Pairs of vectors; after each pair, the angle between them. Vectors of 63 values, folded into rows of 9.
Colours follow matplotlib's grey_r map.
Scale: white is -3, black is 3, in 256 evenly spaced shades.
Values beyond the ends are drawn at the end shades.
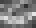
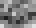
nearly opposite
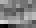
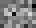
orthogonal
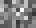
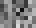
nearly opposite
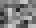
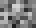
partly opposed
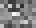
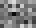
nearly opposite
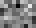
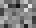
nearly parallel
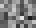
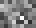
partly aligned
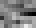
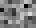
partly opposed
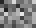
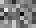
nearly opposite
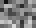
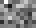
partly opposed
